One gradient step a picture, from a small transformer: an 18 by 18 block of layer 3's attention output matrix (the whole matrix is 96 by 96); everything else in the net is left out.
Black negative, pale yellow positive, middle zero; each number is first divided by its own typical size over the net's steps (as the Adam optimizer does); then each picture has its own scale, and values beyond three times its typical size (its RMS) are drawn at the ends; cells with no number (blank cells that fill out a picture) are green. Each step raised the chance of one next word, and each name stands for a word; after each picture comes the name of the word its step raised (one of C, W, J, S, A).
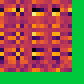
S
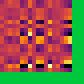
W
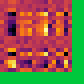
S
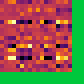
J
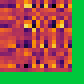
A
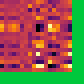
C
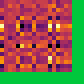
C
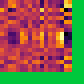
A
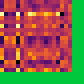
S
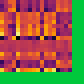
S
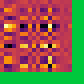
C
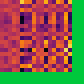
J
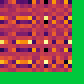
W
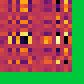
W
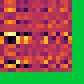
W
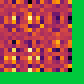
J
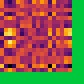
A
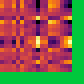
W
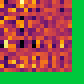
A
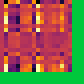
J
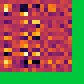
S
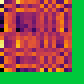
J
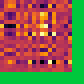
S
